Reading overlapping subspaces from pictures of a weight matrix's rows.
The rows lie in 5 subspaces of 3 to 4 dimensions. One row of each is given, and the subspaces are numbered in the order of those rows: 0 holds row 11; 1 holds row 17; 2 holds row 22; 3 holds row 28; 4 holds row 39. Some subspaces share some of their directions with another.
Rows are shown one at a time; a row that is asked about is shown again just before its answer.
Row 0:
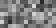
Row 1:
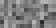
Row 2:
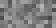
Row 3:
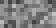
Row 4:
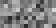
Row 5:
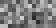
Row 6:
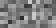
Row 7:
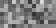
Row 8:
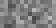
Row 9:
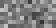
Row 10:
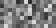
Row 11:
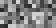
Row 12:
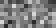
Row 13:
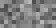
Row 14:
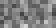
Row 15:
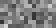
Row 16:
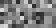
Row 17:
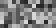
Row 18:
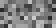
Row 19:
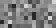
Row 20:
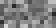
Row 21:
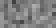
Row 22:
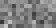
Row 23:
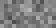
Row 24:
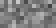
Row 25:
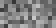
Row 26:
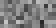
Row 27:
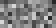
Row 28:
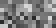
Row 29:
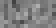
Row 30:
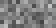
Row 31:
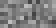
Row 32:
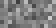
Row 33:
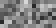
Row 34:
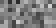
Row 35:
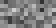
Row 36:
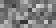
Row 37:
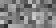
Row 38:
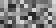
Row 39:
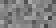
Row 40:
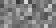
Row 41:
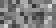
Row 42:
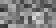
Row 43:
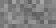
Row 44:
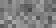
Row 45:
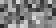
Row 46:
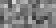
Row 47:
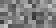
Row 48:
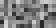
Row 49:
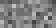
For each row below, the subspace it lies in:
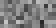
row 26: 2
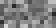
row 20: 0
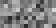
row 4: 1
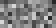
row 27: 4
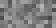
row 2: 1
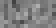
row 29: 1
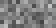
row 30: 2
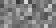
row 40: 4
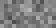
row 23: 3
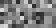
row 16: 4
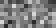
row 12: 0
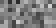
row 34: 2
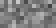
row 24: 4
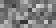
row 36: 1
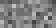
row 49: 4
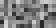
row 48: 2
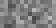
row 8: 4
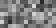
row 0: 1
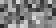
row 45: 0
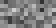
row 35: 1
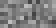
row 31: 2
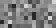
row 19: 4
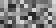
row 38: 4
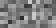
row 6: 2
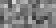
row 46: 1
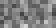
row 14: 0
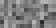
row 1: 2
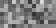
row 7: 3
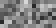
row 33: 3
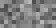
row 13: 3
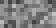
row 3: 0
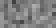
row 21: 1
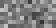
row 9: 3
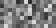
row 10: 4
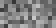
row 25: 1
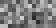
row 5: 0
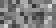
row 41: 0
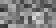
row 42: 4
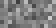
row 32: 4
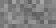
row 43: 3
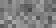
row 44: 3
